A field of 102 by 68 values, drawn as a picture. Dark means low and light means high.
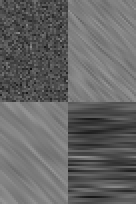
The table splits into 2 rows of 2 panels. Panel 1,1: low, fine-grained. Panel 1,2: middling, slanting down to the right, faint in contrast. Panel 2,1: middling, slanting down to the right, faint in contrast. Panel 2,2: low, streaked across.
